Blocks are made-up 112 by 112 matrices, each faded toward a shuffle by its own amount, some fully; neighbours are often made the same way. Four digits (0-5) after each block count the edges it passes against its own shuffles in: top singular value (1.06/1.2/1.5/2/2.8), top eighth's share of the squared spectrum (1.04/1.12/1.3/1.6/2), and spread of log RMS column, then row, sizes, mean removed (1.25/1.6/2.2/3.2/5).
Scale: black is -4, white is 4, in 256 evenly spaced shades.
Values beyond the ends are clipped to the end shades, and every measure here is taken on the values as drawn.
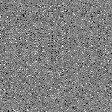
4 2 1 1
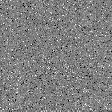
3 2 0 0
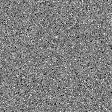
0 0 0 1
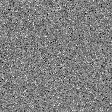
0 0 0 0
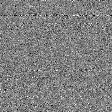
2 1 0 3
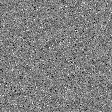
0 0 0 0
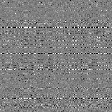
5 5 2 4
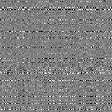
5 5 2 4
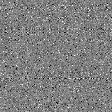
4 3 0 2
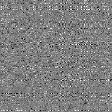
4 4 2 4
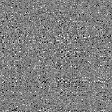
4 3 2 3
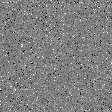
2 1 0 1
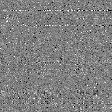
4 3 1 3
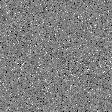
0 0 0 0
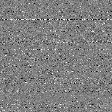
3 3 0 3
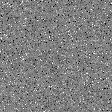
0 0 0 0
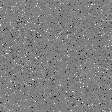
2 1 0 0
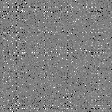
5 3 2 2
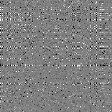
5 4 3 3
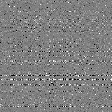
5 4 2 3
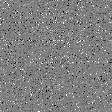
4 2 1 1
